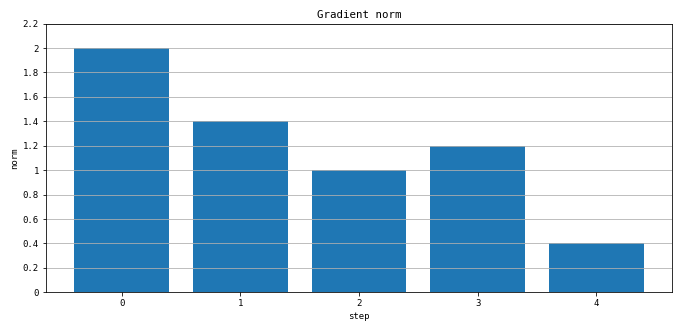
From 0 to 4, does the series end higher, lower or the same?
lower
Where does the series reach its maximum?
0
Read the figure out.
Title: Gradient norm
x-axis: step, ticks 0 1 2 3 4
y-axis: norm, ticks 0 0.2 0.4 0.6 0.8 1 1.2 1.4 1.6 1.8 2 2.2
Values:
2 1.4 1 1.2 0.4
